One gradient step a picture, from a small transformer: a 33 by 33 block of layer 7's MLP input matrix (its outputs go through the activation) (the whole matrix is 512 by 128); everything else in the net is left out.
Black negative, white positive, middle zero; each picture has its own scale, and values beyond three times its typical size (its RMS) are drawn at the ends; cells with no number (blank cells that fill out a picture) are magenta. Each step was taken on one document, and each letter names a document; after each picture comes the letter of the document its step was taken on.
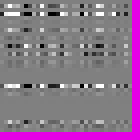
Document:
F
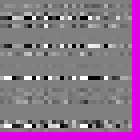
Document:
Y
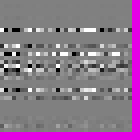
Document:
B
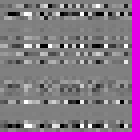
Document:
F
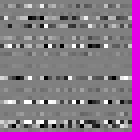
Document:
Y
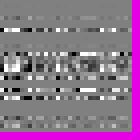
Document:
B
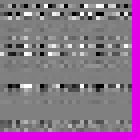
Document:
F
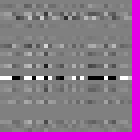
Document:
Y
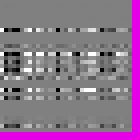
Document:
B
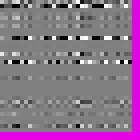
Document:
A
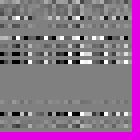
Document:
A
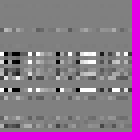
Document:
B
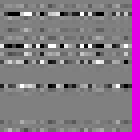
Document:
F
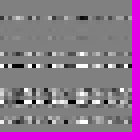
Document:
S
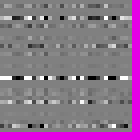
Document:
Y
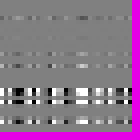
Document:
S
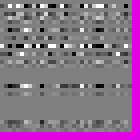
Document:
F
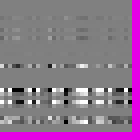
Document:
S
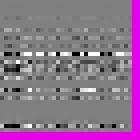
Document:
B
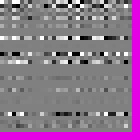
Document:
A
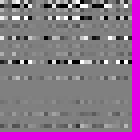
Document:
A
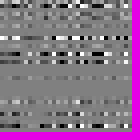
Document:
A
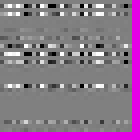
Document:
F
